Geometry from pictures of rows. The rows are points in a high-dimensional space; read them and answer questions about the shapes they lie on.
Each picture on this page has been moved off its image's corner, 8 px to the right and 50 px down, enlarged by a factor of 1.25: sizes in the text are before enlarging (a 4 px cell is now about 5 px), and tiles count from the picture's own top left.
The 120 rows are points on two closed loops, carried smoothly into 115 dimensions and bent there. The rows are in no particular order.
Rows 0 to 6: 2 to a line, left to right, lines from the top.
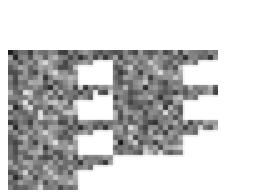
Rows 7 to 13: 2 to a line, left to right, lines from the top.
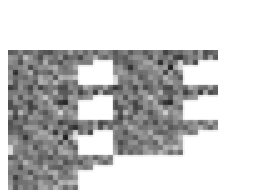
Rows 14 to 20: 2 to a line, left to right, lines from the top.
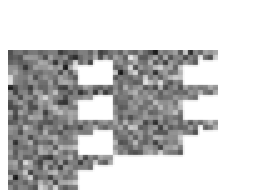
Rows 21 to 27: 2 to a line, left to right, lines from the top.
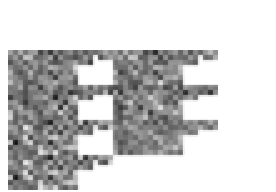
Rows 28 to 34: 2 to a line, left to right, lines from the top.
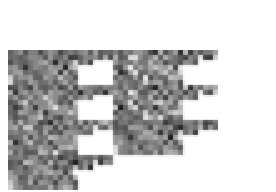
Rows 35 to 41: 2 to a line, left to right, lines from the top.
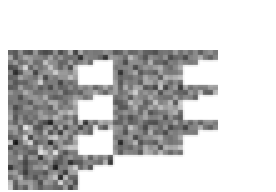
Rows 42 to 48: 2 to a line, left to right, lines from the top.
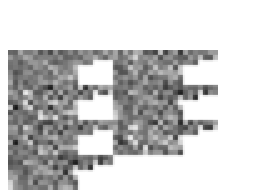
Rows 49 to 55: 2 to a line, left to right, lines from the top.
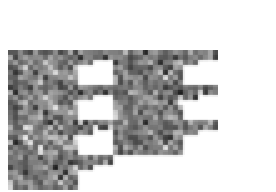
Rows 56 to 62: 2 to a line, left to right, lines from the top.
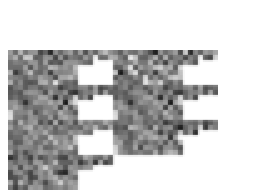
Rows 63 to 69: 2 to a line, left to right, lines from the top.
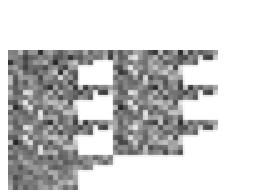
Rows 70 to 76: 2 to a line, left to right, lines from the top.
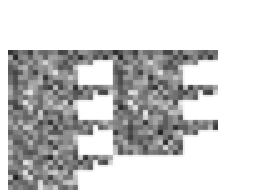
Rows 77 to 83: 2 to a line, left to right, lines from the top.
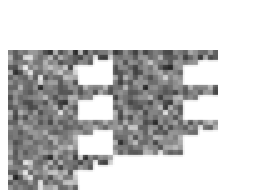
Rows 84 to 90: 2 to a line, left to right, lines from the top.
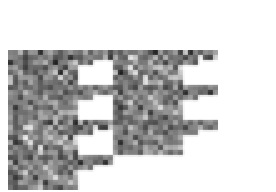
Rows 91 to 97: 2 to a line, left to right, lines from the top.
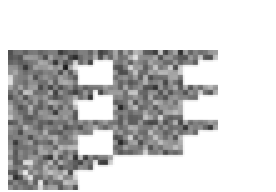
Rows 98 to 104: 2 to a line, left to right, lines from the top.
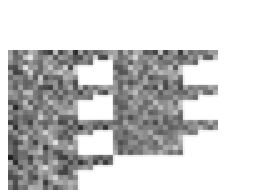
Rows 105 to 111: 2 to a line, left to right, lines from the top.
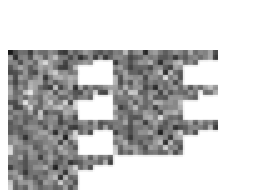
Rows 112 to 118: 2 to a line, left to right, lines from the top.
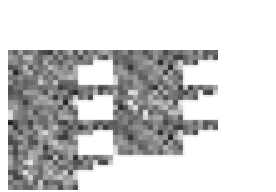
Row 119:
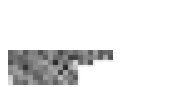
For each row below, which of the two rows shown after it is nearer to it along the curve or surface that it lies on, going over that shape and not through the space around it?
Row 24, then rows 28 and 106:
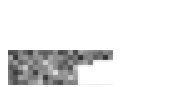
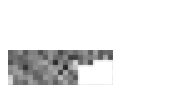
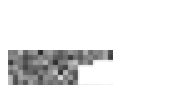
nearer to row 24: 106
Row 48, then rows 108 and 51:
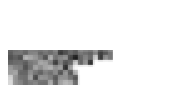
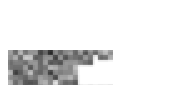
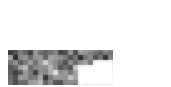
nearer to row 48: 108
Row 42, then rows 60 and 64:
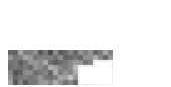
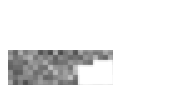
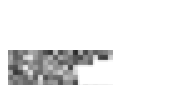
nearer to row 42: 60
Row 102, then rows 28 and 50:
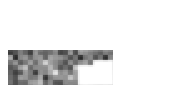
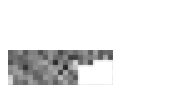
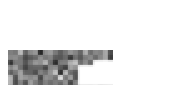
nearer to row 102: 50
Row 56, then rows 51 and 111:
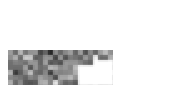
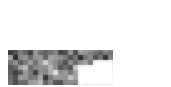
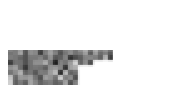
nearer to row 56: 51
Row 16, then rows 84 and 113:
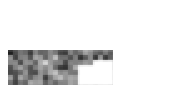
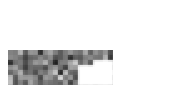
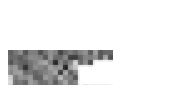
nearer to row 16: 84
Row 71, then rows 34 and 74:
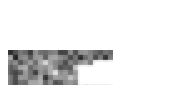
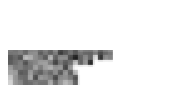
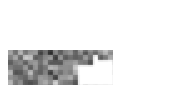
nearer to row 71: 74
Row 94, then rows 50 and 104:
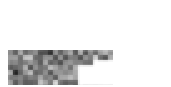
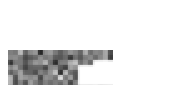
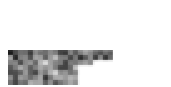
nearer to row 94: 104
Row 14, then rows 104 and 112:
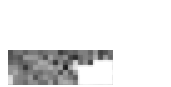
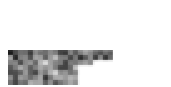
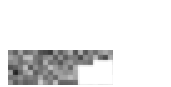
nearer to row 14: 112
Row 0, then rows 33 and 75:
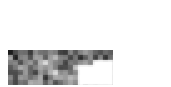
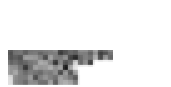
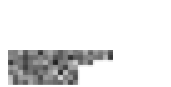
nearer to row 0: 75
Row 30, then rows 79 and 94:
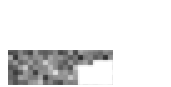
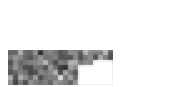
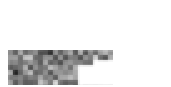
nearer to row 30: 94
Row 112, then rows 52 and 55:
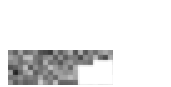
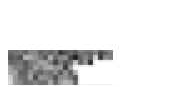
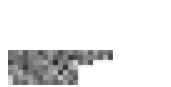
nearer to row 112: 52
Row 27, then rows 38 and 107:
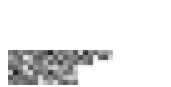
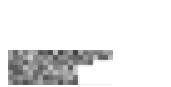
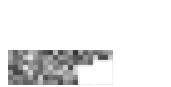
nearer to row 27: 107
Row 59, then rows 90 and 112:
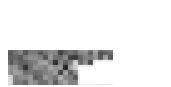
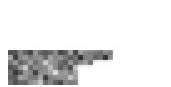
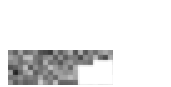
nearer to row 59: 112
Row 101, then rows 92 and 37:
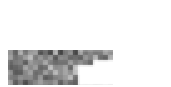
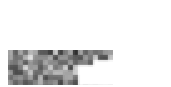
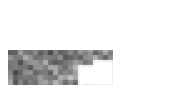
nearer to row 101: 92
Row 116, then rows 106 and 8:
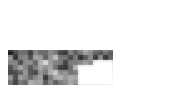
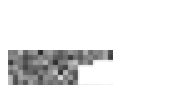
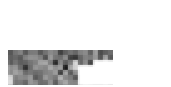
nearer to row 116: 106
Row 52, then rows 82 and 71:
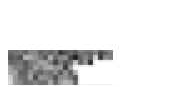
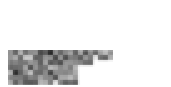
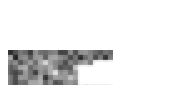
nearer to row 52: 82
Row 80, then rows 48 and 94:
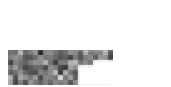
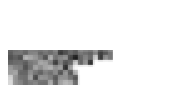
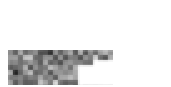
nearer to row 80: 48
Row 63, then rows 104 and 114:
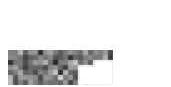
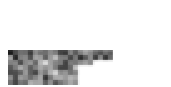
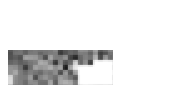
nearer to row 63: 114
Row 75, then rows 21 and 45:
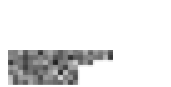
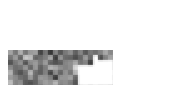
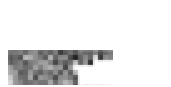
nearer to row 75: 45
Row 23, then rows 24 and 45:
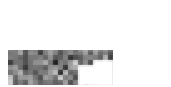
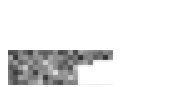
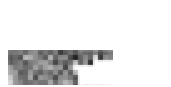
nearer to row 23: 45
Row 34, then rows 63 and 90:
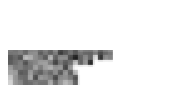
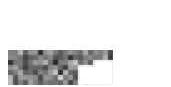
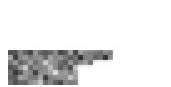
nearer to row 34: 63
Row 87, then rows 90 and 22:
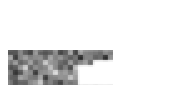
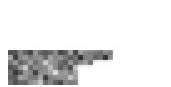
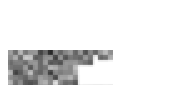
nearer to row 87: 90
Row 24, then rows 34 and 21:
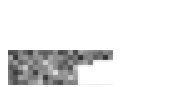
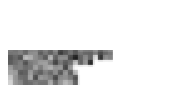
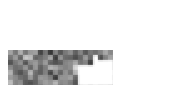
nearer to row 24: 21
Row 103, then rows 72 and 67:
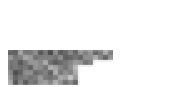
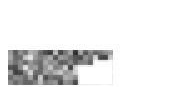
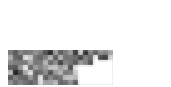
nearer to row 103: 72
